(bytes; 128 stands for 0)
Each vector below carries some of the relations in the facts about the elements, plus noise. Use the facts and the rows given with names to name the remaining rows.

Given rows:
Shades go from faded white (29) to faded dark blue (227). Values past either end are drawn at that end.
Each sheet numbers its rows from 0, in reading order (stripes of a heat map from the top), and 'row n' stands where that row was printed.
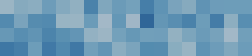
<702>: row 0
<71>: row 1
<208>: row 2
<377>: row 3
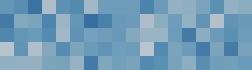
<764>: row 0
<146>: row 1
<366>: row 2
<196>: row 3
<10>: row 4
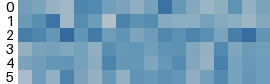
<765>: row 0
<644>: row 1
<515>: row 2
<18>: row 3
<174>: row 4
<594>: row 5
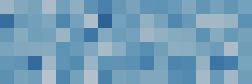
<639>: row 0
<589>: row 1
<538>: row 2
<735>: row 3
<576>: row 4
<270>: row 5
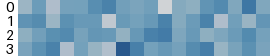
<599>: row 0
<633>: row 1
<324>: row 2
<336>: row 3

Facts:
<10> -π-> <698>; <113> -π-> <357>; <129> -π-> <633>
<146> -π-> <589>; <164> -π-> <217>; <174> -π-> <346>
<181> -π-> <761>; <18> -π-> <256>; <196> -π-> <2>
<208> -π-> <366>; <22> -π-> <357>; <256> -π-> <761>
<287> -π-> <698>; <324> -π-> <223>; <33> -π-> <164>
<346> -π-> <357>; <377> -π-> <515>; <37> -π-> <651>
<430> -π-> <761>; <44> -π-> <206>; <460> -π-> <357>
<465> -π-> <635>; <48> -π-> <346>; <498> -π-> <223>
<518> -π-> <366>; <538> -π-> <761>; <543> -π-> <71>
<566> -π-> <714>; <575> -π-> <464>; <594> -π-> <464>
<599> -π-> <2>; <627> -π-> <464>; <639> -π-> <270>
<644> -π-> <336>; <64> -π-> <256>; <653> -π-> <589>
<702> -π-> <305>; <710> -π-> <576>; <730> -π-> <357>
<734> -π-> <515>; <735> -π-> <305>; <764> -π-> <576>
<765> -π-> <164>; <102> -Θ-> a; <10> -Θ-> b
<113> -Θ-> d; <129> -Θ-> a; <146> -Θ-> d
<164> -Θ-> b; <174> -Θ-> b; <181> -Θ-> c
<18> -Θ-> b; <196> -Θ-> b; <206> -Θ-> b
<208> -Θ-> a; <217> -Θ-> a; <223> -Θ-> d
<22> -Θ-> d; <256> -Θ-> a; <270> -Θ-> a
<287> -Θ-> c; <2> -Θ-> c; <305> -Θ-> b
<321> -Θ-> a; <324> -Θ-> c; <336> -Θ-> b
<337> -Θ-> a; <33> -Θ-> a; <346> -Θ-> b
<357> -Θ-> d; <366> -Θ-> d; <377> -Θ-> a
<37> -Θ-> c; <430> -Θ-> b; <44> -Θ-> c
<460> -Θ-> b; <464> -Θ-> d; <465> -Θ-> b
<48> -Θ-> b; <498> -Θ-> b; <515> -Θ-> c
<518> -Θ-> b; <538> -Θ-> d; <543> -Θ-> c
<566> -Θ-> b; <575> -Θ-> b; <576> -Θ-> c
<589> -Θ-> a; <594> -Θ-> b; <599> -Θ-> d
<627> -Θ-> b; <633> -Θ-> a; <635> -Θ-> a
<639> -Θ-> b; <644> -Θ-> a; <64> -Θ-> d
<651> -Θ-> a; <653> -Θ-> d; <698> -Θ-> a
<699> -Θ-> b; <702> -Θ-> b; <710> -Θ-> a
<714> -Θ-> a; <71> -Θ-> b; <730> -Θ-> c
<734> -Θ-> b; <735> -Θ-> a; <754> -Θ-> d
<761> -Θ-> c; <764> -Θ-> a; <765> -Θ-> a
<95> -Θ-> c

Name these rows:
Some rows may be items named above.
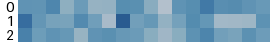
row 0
<206>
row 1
<589>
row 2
<357>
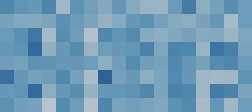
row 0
<366>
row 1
<735>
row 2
<644>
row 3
<576>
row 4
<95>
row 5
<589>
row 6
<576>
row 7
<270>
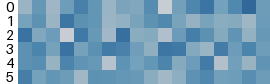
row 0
<2>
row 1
<129>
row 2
<651>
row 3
<734>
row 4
<633>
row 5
<357>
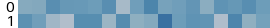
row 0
<181>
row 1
<217>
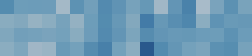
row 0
<223>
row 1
<305>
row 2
<699>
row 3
<164>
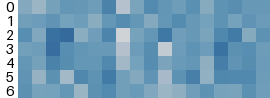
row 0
<287>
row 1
<346>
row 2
<543>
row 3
<44>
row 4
<730>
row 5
<37>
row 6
<754>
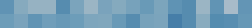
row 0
<698>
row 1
<761>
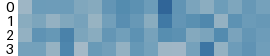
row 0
<498>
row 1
<305>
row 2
<518>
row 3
<464>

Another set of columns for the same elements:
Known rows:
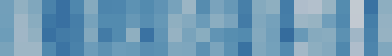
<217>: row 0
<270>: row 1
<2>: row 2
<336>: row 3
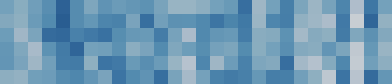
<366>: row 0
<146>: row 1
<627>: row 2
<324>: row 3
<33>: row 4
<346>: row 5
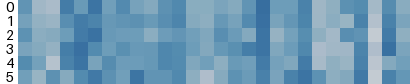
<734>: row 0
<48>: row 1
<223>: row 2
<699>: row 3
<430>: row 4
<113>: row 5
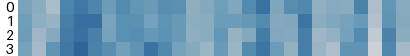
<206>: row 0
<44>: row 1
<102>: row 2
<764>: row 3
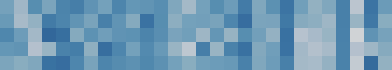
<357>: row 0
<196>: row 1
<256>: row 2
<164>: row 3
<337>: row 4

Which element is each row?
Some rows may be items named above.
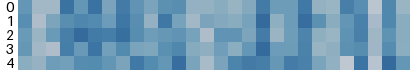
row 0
<377>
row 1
<599>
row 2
<464>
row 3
<734>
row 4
<346>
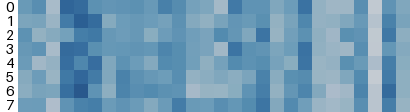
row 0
<761>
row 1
<287>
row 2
<223>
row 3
<761>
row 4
<515>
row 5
<698>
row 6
<208>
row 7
<498>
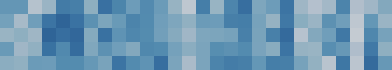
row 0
<164>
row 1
<576>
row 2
<735>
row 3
<515>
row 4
<346>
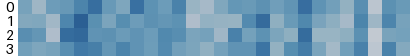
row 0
<730>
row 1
<518>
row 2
<181>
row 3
<754>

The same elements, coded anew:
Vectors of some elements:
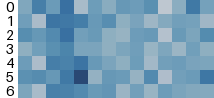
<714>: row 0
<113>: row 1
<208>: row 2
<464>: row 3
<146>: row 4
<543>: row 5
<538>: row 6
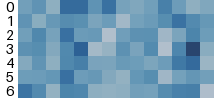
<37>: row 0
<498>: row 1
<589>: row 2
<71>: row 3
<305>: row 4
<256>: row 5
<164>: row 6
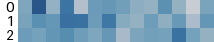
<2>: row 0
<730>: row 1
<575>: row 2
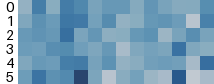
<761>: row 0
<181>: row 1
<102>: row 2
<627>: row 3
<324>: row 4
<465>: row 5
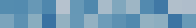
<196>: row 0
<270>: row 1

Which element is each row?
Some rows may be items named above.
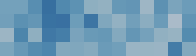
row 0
<735>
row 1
<730>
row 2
<761>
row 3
<366>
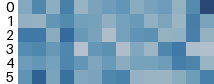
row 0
<576>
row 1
<223>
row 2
<217>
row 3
<196>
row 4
<699>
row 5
<515>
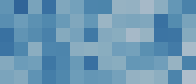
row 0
<515>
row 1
<518>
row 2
<734>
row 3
<164>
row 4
<287>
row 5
<357>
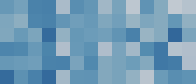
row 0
<599>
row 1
<754>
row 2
<698>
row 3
<196>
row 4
<346>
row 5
<377>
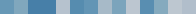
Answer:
<599>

